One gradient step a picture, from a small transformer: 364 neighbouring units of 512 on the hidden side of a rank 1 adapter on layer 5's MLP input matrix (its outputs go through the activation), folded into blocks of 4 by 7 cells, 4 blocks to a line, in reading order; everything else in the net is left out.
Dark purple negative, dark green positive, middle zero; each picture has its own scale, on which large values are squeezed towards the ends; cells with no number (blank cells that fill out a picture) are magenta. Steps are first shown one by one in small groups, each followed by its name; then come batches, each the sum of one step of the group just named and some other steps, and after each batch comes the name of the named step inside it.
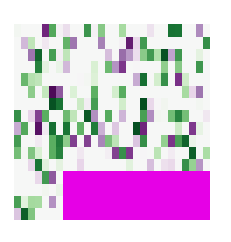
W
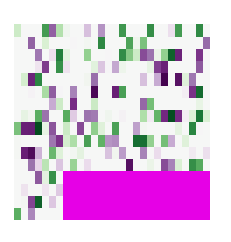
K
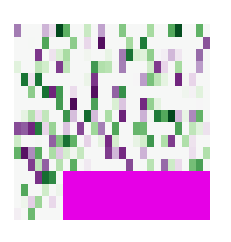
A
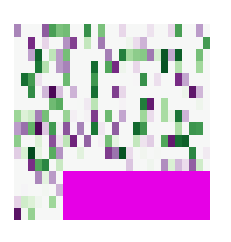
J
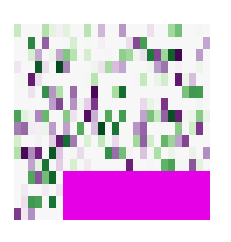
K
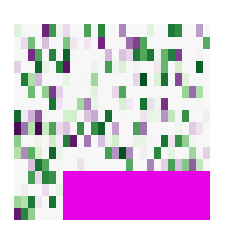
W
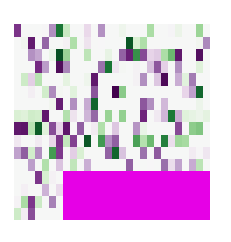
K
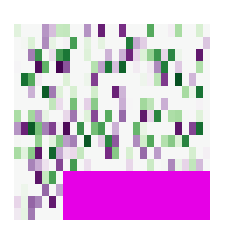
K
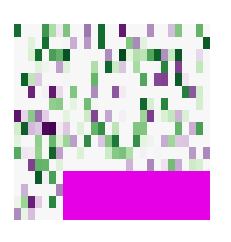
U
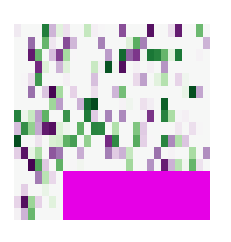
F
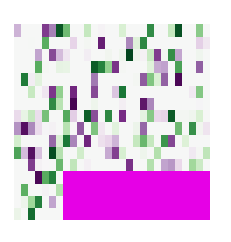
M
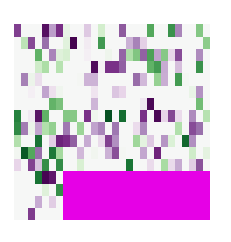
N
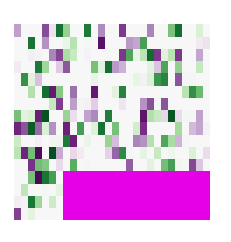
M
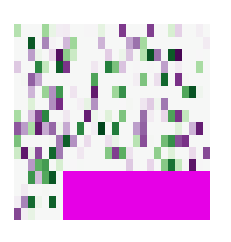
F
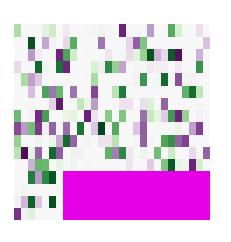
F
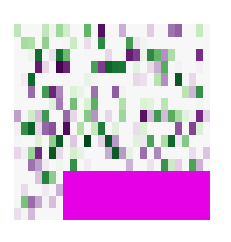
U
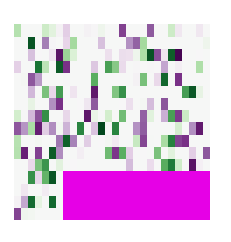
F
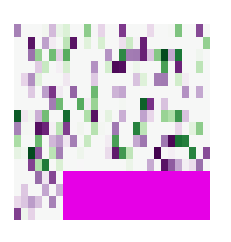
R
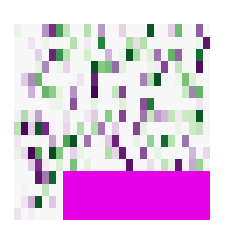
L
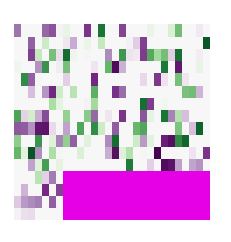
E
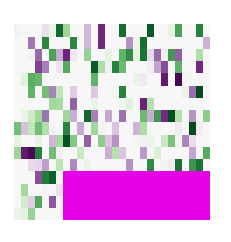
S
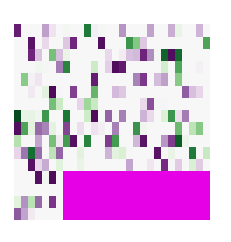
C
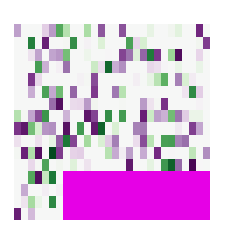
L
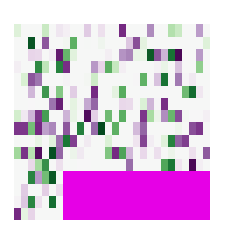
E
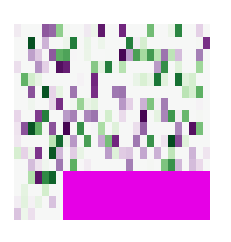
L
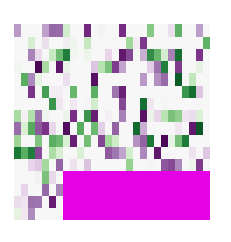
E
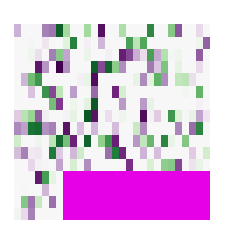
L
